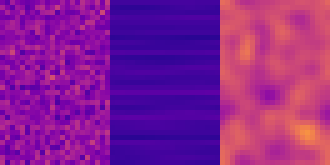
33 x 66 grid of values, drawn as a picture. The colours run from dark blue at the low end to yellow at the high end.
It is made of 1 by 3 panels. Panel 1,1: low, fine-grained. Panel 1,2: very low, streaked across, faint in contrast. Panel 1,3: middling, blotchy.
